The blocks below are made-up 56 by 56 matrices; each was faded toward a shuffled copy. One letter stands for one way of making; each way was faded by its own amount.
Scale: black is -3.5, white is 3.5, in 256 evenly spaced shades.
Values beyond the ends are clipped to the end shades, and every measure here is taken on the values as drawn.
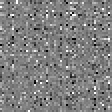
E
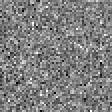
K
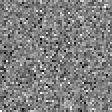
K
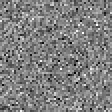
K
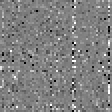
E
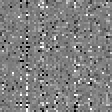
E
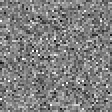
K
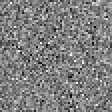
K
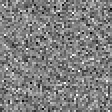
K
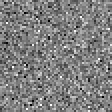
K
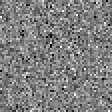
K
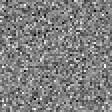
K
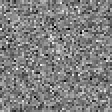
K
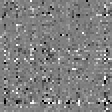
E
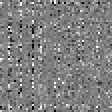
E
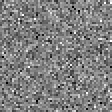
K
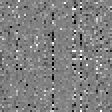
E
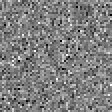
K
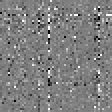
E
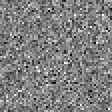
K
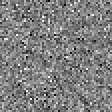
K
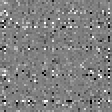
E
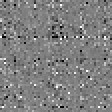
E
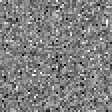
K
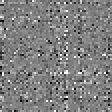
E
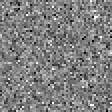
K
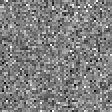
K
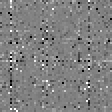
E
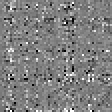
E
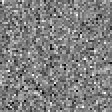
K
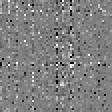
E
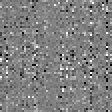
E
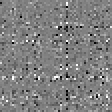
E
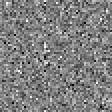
K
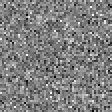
K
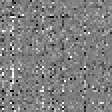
E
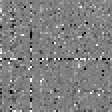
E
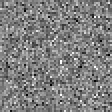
K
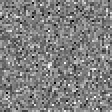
K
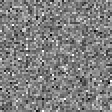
K
